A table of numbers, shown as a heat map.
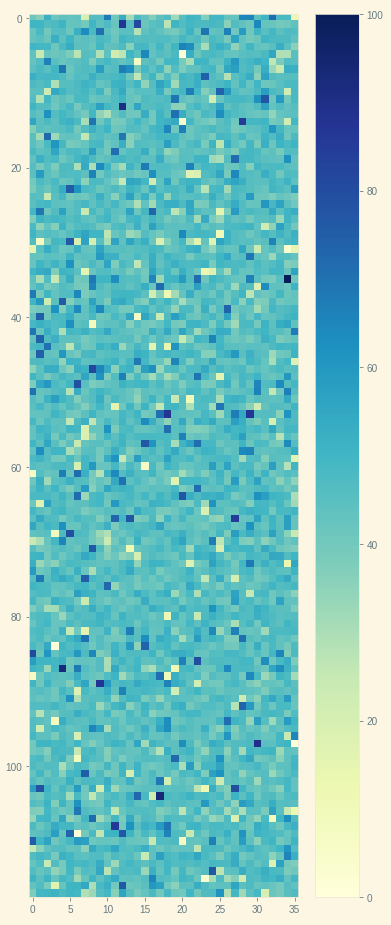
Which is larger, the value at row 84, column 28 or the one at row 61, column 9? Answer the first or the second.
the first
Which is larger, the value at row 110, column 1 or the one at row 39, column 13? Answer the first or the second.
the first
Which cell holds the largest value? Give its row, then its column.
35, 34
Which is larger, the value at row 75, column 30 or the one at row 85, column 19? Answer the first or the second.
the second
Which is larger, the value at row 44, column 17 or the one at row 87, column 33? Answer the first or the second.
the second
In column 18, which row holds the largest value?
53
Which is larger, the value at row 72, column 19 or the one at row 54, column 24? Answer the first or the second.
the second
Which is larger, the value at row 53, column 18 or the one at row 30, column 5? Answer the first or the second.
the first
